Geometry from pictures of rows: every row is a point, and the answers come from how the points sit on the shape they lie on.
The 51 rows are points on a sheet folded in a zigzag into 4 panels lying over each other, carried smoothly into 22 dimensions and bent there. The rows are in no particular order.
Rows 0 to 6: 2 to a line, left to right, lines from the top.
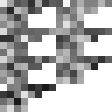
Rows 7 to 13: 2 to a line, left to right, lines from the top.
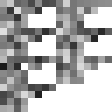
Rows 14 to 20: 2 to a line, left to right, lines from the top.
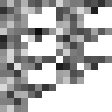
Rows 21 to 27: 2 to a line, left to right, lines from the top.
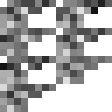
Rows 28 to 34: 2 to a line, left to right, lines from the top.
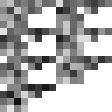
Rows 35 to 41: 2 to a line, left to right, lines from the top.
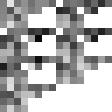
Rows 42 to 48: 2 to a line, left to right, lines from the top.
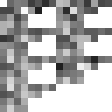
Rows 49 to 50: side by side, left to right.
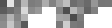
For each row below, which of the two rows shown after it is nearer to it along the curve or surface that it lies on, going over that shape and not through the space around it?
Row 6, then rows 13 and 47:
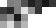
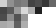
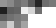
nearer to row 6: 13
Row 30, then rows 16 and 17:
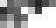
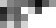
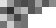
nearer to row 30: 16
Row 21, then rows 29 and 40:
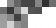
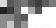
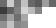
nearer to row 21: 29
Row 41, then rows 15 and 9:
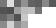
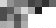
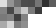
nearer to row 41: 15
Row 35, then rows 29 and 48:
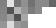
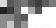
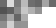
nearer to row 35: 48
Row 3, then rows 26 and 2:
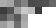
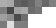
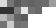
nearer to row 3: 26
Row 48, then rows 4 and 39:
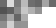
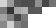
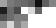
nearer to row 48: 39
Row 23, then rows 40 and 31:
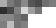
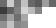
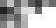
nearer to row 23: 40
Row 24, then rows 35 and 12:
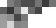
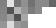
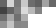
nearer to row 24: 35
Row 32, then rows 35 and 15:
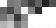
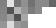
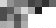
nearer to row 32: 15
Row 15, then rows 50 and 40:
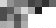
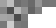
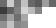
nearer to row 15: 40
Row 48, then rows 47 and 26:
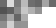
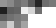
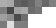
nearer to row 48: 47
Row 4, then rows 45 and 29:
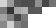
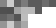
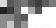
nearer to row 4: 29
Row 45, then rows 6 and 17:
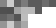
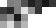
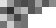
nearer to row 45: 6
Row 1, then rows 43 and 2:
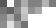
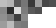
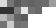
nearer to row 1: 43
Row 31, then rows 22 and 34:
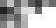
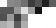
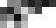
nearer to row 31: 22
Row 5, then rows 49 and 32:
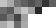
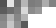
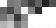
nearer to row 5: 32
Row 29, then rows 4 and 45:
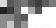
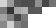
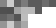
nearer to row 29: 4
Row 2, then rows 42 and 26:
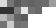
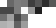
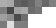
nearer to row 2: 26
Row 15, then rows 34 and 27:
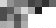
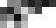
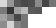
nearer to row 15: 34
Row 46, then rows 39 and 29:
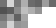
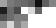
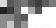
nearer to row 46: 39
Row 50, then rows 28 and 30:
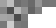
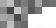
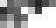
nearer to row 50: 28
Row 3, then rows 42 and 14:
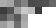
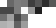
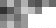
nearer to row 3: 42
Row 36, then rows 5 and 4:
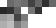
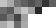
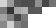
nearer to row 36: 4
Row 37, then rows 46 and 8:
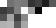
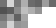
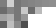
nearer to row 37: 46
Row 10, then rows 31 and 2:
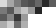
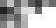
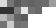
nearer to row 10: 31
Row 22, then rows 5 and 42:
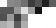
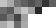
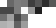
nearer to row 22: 5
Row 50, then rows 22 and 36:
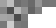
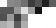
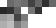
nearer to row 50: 36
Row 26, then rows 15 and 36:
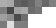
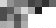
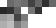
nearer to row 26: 36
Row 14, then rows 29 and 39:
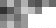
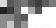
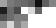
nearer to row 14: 39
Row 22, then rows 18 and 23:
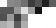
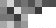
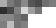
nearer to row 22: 18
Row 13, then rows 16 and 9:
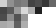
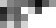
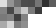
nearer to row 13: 16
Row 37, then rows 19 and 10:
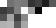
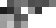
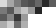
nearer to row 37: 10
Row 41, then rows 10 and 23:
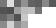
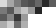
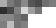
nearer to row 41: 10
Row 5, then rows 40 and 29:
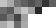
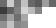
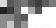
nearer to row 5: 40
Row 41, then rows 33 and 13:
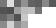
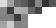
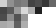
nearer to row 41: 13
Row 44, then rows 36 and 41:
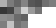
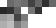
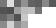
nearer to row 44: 36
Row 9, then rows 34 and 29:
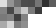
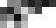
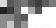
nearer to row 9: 34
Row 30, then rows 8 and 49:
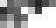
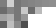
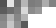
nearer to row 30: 49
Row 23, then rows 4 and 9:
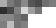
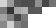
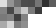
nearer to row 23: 4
